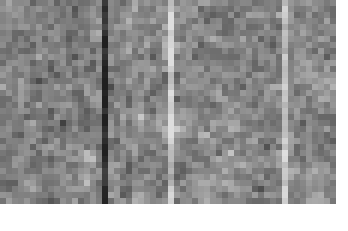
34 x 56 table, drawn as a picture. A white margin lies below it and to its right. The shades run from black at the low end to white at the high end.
Grain: streaks running down. Histogram: heavy tails on both sides. Average level on the scale: 50%. Odd lines: columns 18, 29 and 48.
